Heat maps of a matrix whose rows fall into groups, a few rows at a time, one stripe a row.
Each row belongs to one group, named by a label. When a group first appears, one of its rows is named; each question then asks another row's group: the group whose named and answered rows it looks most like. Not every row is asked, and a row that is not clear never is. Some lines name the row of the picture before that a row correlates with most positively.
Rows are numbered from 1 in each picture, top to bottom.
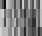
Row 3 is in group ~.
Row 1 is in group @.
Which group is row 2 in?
~
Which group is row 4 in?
~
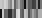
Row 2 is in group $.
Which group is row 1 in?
~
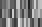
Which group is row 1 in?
$
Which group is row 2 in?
$
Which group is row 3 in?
@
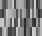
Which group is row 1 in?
@
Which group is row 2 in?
@
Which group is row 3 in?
~
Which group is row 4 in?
$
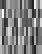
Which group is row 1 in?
@
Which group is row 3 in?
@
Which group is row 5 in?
@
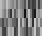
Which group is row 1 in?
~
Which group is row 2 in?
~
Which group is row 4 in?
@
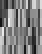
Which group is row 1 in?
$
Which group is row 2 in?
@
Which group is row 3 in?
@
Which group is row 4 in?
~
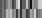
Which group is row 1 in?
$
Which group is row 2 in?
@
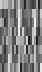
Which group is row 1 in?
~
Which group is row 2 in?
$
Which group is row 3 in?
@
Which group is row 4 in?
@
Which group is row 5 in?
$
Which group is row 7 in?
@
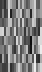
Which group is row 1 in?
@
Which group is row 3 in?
@
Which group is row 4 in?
~
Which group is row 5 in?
$
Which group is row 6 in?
$
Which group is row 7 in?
@
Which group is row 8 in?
$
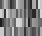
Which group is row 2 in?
~
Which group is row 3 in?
$
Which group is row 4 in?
~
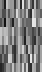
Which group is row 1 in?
@
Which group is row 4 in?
~
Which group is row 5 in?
~
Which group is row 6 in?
@
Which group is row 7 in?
@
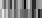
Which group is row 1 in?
~
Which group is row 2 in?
~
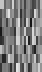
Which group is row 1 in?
~
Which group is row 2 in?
@
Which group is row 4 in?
$
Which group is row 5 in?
$
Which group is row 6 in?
~
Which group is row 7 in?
@
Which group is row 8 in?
$
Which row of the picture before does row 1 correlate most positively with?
1
